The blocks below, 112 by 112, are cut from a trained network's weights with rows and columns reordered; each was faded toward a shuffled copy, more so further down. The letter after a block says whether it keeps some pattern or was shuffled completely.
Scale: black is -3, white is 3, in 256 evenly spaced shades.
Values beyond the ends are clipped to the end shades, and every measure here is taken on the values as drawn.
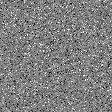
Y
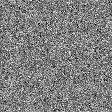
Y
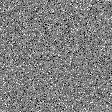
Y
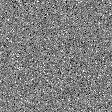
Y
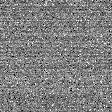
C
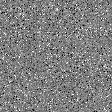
C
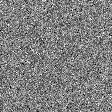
Y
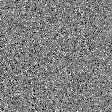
C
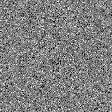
C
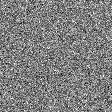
Y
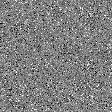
C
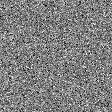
Y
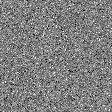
Y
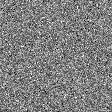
Y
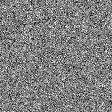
C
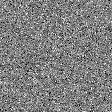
Y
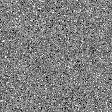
C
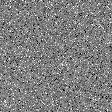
Y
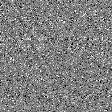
C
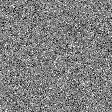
Y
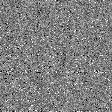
C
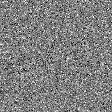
C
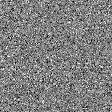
C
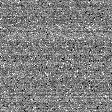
C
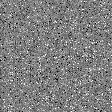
C
